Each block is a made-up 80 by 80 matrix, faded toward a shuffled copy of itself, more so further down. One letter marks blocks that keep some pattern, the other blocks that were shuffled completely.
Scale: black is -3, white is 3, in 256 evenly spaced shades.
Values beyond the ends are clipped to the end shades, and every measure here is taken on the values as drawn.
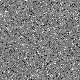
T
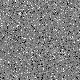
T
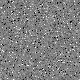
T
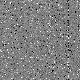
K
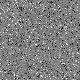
T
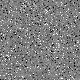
T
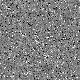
T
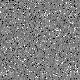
K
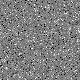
T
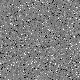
T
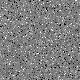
T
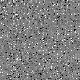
K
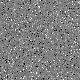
T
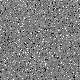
T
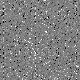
K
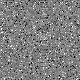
K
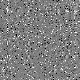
K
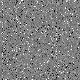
K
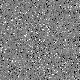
K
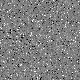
T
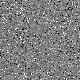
K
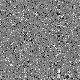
K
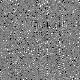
K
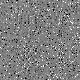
K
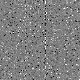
K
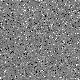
T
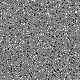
T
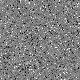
T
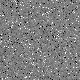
T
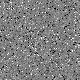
T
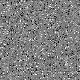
K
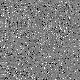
K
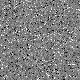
T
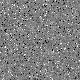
T
